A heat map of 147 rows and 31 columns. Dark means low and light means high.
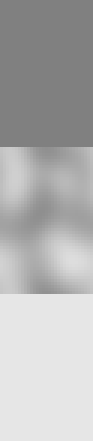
It is made of 3 by 1 panels. Panel 1,1: middling, flat. Panel 2,1: high, smooth. Panel 3,1: very high, flat.
